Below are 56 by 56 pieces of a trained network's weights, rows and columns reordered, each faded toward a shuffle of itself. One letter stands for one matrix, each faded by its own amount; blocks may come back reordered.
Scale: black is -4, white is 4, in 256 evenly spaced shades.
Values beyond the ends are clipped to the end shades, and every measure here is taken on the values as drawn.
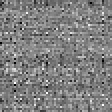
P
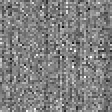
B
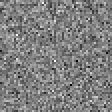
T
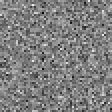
T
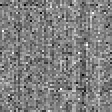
B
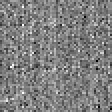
B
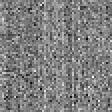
B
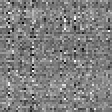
P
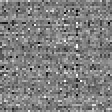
P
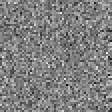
T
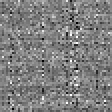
P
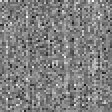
B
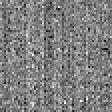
B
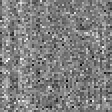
B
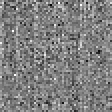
B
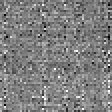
P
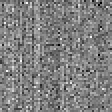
B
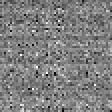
P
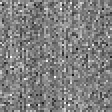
B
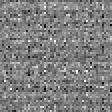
P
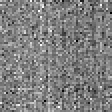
B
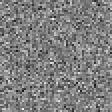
T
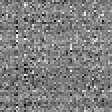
P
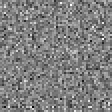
T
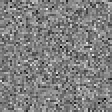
T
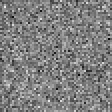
T
